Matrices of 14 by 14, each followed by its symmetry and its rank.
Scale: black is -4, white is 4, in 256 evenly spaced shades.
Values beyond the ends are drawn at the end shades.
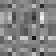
neither, rank two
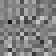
neither, rank three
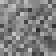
neither, full rank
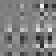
neither, rank two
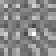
symmetric, rank two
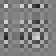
symmetric, rank one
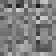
neither, rank three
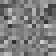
neither, rank three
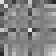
symmetric, rank two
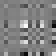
symmetric, rank one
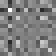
symmetric, rank two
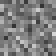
neither, full rank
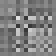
symmetric, rank two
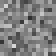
neither, full rank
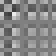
symmetric, rank one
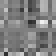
neither, rank two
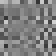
neither, rank two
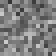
neither, full rank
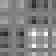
symmetric, rank one
